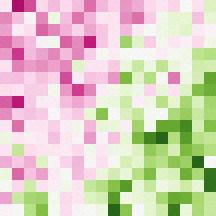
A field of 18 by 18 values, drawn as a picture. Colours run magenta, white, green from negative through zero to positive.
Slope: up to the bottom right. Ninth with the lowest average: top left. Stripes: none. Mirror symmetry: none. Average level on the scale: 50%.
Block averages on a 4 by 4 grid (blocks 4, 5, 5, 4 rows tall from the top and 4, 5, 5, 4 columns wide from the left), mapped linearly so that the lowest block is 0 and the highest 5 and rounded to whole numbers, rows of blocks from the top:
0012 | 0134 | 1245 | 2245
